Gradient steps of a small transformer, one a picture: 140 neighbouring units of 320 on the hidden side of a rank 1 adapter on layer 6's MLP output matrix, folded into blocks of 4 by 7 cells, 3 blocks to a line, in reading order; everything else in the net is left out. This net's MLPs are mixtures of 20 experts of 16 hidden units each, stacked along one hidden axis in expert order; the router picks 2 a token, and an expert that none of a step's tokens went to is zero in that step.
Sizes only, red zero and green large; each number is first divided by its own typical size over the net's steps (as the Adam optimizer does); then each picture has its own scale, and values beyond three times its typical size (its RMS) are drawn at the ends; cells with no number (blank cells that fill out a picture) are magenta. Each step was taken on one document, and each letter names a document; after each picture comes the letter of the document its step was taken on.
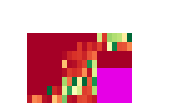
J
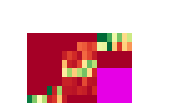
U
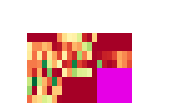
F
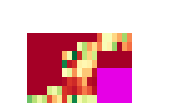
J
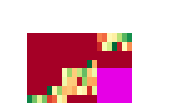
U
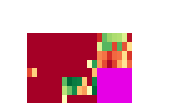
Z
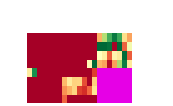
Z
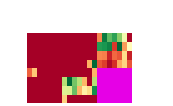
Z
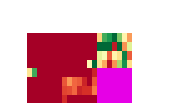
Z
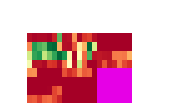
F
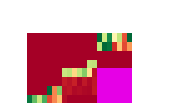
U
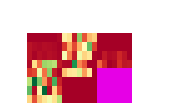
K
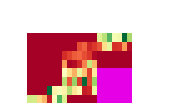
J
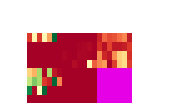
K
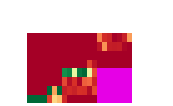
U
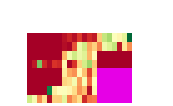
J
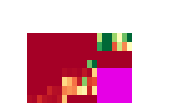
U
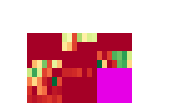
K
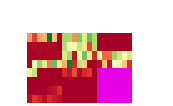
F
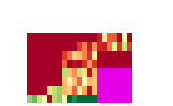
J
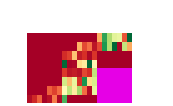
J
